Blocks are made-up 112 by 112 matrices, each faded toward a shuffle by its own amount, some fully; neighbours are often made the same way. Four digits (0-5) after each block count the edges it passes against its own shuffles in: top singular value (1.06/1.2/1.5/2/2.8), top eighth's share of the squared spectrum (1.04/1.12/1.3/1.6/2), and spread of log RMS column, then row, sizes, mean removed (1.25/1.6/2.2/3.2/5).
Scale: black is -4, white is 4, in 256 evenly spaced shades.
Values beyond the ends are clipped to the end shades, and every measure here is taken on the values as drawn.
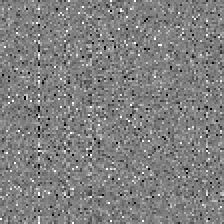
4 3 2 1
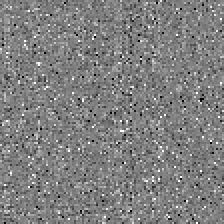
3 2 1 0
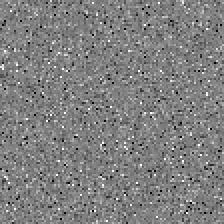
1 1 0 0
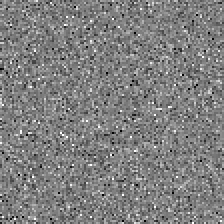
3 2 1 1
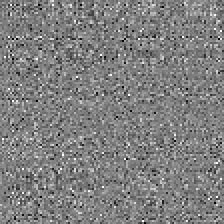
4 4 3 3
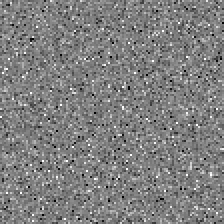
0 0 0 0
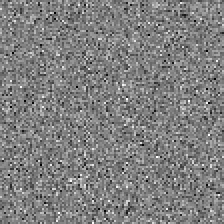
3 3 2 1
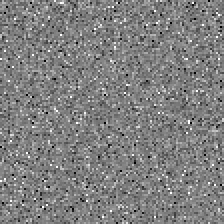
0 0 0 0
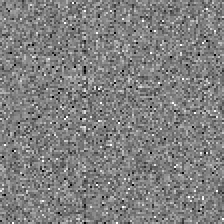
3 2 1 0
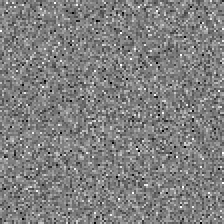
2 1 0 0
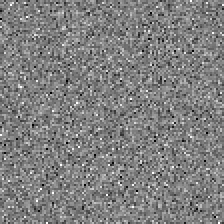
3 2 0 0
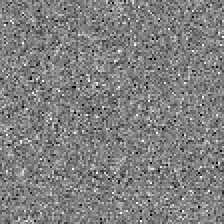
2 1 0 0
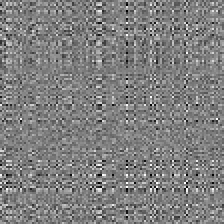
5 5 4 4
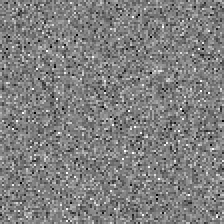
0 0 0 0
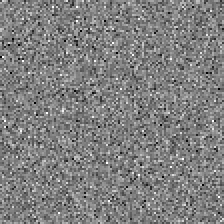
2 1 0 0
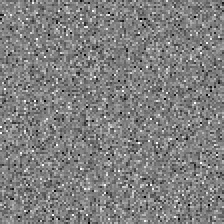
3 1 0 0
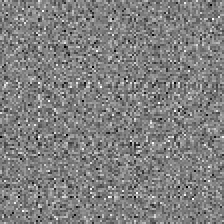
4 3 2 2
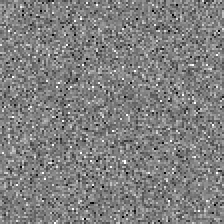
0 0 0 0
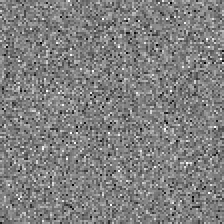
2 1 0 0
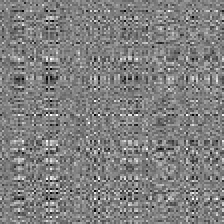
5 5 4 4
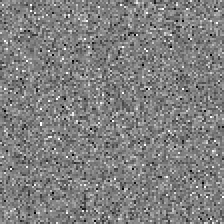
2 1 0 0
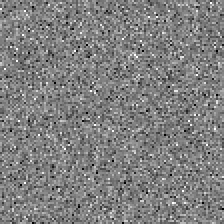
0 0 0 0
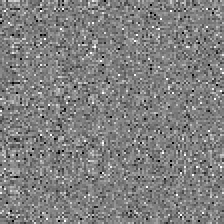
4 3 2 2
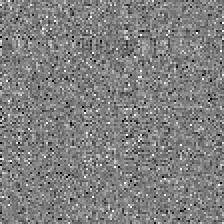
4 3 2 1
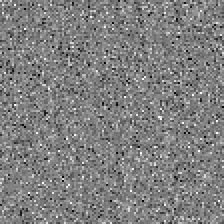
2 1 0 0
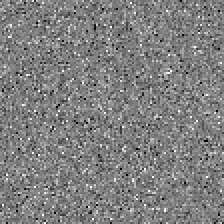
2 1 0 0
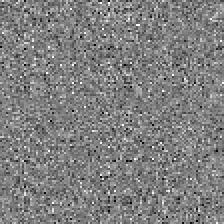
4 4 2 2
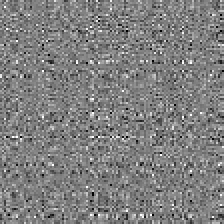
5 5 3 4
